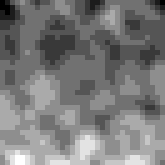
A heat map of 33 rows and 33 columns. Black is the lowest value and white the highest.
There is an overall slope up to the bottom. The texture is blotchy. There are no regular stripes. Overall the values sit about 50% of the way up the scale.
